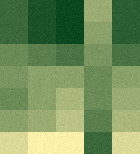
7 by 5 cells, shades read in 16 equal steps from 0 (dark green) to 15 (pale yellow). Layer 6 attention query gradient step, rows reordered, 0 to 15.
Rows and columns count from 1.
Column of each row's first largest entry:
4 4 4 2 3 3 2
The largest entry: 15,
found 2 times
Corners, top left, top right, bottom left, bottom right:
3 2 13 13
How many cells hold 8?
6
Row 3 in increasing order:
4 4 5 6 7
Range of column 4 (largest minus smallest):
6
